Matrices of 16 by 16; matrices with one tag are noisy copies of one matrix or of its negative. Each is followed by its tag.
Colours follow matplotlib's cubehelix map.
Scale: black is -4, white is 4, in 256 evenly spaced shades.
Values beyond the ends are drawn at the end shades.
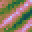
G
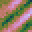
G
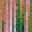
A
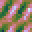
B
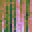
A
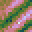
G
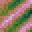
G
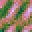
B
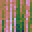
A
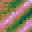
G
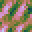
B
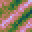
G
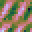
B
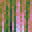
A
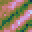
G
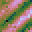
G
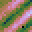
G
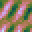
B
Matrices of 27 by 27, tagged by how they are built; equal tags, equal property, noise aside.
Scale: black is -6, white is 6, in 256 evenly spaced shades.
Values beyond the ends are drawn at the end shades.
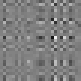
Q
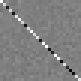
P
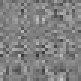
Q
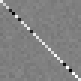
P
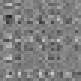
Q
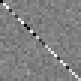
P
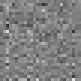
Q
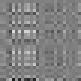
Q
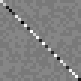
P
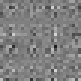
Q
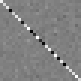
P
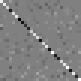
P
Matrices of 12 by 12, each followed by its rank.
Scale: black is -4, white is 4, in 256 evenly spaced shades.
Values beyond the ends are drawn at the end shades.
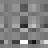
one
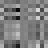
one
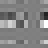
one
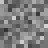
full rank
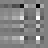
one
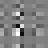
one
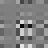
one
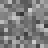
full rank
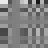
one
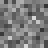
full rank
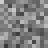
full rank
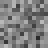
full rank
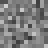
full rank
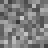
full rank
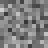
full rank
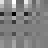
one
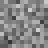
full rank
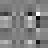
one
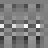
one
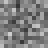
full rank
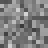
full rank
